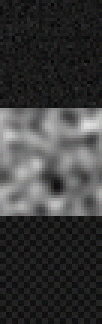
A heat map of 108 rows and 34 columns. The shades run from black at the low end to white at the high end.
The table splits into 3 rows of 1 panel. Panel 1,1: very low, fine-grained, faint in contrast. Panel 2,1: middling, blotchy, strong in contrast. Panel 3,1: very low, checkered, faint in contrast.
